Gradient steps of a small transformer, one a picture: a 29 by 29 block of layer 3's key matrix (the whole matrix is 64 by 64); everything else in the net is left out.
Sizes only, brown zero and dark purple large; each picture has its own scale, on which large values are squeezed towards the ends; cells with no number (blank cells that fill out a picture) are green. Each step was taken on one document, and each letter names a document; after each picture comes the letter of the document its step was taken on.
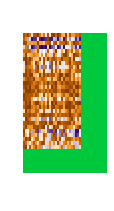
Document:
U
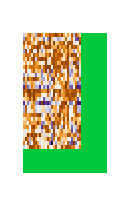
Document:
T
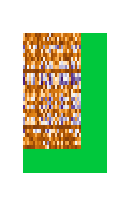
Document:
U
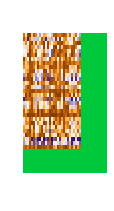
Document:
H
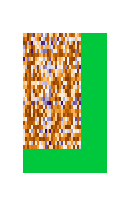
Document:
U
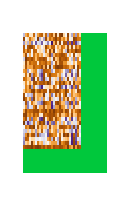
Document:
H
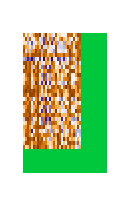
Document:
U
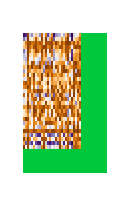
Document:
T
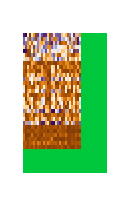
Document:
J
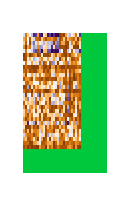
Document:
J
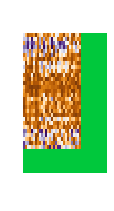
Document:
U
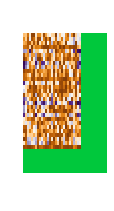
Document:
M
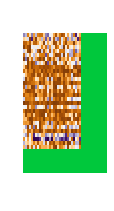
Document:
H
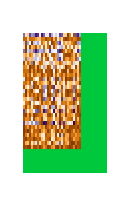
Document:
J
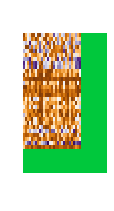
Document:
M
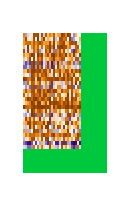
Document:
M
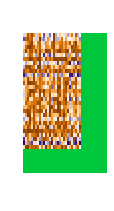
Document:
T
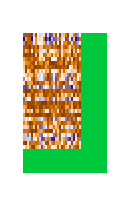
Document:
H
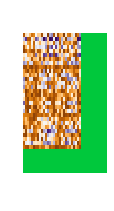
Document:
T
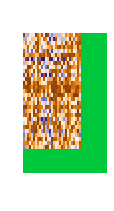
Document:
U
